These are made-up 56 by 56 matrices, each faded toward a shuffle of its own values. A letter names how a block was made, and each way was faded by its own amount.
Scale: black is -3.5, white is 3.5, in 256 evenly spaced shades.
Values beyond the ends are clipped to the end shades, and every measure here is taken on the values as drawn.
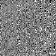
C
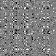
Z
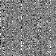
C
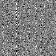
C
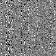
C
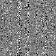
C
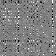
Z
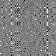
Z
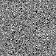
C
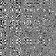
Z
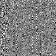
C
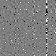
Z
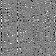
Z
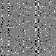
Z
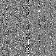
C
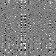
Z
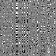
Z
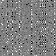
Z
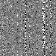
C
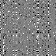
Z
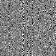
C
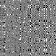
Z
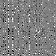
Z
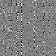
Z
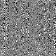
C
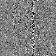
C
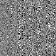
C
